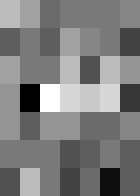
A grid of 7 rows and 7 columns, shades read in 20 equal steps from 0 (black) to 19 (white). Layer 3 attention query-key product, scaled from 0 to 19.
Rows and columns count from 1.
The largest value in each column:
14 14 19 16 15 16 11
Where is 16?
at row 4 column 4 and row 4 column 6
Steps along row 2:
up down up down down down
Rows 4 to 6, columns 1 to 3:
11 0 19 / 11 7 11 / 9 9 9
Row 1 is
14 12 8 9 9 9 10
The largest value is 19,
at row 4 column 3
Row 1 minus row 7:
8 -2 -1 4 1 8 3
